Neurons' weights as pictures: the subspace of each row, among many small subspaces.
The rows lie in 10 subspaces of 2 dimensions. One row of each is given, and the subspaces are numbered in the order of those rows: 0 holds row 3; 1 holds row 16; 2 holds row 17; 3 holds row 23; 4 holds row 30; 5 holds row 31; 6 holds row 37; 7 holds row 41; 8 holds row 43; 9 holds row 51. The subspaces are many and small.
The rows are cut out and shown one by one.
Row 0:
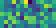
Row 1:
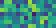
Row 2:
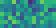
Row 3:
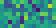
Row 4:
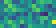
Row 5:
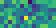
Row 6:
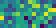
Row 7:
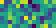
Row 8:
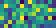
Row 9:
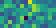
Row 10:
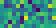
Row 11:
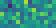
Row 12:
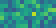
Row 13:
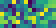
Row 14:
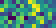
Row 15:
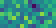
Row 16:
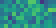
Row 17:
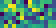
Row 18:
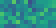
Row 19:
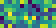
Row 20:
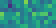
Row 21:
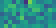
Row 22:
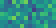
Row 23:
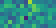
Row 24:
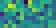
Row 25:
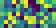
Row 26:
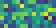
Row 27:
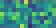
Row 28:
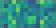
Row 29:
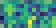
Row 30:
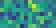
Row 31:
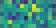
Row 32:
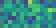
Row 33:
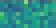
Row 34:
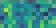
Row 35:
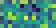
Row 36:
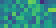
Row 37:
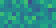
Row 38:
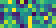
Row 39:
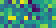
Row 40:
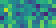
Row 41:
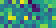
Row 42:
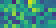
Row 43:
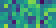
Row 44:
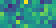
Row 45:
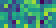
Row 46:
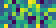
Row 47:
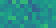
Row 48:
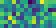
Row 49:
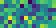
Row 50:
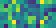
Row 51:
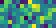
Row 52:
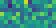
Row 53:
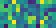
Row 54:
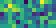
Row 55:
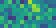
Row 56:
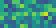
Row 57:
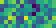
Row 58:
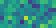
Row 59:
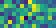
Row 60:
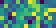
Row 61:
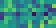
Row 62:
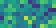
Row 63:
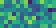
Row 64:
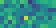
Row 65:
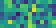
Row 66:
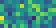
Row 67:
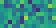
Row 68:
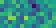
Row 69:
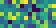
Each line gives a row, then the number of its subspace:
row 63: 6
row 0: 2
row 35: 5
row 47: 7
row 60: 6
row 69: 5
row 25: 2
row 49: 3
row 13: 1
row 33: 2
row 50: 8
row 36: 1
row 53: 8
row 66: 5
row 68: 4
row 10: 0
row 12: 3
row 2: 1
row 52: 6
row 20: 6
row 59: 3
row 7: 9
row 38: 4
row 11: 6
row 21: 2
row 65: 5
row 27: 4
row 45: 8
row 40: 7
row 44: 8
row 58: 9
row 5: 3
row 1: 9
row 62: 9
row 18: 1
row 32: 6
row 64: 3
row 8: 0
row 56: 0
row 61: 9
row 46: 8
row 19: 5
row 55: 7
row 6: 9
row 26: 0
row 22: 7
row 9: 3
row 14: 4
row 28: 8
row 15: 4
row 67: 0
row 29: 5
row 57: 4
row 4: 0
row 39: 7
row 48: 1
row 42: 1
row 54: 2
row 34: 7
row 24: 2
